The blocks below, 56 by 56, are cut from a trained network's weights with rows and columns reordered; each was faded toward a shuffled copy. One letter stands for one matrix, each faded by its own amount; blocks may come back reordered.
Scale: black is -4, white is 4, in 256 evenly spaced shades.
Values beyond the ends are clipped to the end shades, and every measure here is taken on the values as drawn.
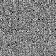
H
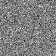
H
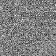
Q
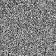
H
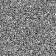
H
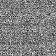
Q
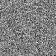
H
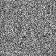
H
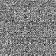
Q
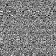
Q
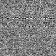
Q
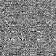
Q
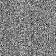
H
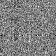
H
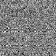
Q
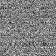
Q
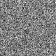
H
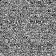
Q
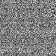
Q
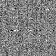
H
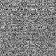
Q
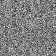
H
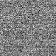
Q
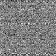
Q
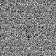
Q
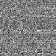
Q
